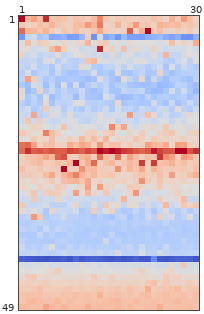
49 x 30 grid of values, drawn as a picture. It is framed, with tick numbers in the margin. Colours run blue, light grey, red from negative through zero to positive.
Stripes: horizontal, repeating 2 times. Seam: horizontal, 70% of the way down, the bottom part calmer. Odd lines: rows 4, 23 and 41. Slope: none.
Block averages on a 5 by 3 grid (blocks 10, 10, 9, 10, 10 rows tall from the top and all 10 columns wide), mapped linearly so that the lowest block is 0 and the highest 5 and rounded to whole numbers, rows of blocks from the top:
2 2 1 | 1 0 0 | 5 5 5 | 0 0 0 | 2 2 2
